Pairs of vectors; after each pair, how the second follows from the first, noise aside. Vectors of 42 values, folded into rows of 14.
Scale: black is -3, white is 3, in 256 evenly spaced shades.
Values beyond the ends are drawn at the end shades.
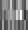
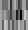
negated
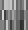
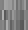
shrunk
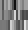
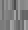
shrunk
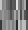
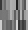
negated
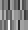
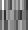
shuffled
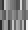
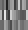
wrapped around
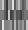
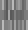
shrunk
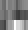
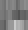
shrunk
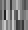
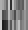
shuffled
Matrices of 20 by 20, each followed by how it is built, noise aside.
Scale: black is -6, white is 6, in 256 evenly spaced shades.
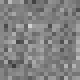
low rank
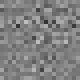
low rank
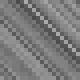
Toeplitz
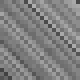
Toeplitz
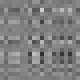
low rank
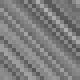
Toeplitz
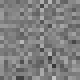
low rank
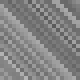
Toeplitz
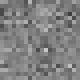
low rank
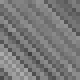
Toeplitz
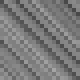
Toeplitz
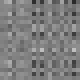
low rank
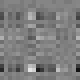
low rank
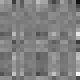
low rank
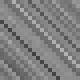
Toeplitz
